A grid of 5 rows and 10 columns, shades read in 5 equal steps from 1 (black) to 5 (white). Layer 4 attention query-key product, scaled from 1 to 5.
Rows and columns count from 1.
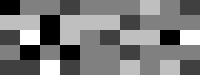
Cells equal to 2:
10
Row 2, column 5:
4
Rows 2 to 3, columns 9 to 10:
3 3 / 1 5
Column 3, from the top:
3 1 1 3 5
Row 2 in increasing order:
1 2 3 3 3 4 4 4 4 4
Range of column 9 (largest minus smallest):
3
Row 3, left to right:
2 5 1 4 3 2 4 4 1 5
